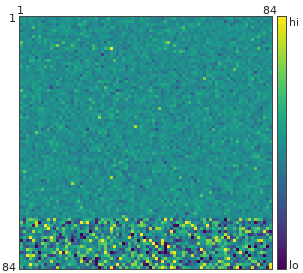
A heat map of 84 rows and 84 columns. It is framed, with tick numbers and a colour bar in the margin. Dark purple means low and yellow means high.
The halves do not mirror each other. There are no regular stripes. The top part is calmer, up to a seam about 80% of the way down. A few values lie far out on both sides of the bulk. Fine speckle covers the field.
